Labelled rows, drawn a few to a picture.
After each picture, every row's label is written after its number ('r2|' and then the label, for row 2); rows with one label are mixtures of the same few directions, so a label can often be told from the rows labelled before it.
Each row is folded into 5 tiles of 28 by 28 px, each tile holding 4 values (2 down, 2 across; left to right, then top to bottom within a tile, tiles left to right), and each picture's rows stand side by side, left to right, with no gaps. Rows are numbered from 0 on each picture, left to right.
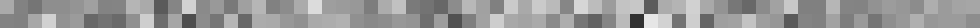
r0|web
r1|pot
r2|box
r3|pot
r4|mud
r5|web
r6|pot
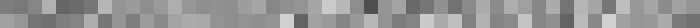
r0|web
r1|box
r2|web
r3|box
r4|pot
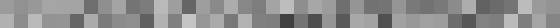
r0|pot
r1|pot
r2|box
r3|web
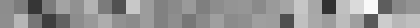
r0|box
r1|pot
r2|web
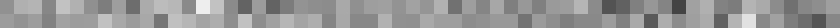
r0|web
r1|web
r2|box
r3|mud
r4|pot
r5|web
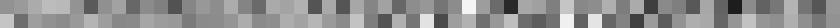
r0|web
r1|box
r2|mud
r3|web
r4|pot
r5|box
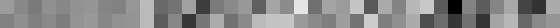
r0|box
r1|pot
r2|mud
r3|box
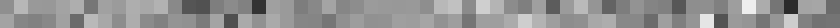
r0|mud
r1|pot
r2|pot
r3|web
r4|pot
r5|web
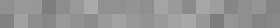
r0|web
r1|pot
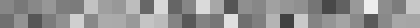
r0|pot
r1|mud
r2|web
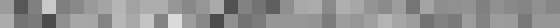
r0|pot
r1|pot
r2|web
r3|box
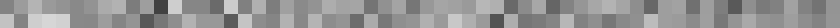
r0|box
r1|mud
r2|pot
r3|pot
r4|web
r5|box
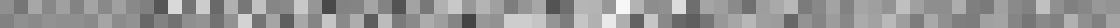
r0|mud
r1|mud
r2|pot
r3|web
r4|pot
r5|web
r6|pot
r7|mud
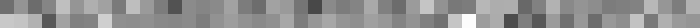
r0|box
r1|box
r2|box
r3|web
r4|pot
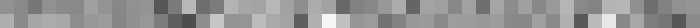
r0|box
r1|pot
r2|box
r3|mud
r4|web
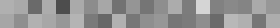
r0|mud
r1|mud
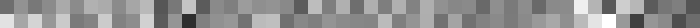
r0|box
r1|pot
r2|mud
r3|pot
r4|pot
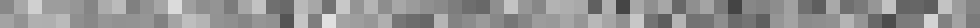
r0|box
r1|box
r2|pot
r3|web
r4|mud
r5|box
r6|web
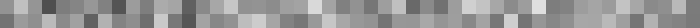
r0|pot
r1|web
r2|box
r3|pot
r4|pot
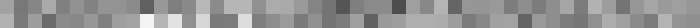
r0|pot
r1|box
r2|pot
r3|mud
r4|mud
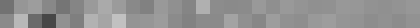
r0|web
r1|mud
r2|web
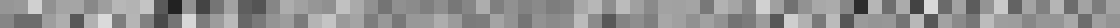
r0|mud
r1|box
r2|web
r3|mud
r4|box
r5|mud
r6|mud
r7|mud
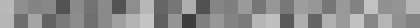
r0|pot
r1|pot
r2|pot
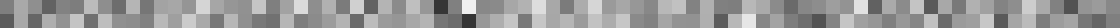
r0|pot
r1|pot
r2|mud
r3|pot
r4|box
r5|web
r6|mud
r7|web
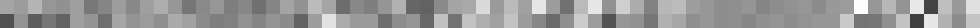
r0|box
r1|pot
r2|box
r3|pot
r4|box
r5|pot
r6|mud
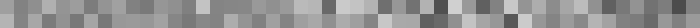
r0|pot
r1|mud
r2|web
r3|mud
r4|pot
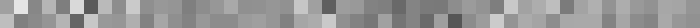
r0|mud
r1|web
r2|pot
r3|pot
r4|box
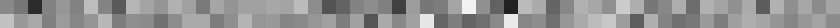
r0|box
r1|mud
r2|pot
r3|web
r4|pot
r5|mud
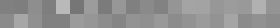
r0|mud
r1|pot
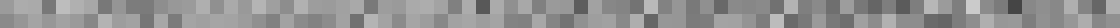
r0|web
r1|pot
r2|mud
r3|mud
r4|mud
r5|mud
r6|web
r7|box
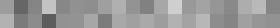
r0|pot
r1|box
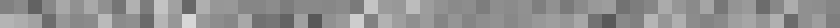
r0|box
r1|pot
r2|pot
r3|pot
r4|web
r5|mud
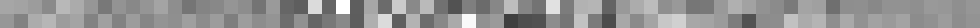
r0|web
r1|pot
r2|mud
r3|web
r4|web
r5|web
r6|box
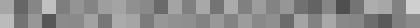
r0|pot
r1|mud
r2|web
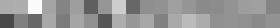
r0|box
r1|box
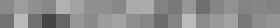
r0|box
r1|box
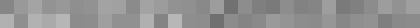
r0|box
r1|pot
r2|web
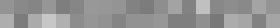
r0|box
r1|mud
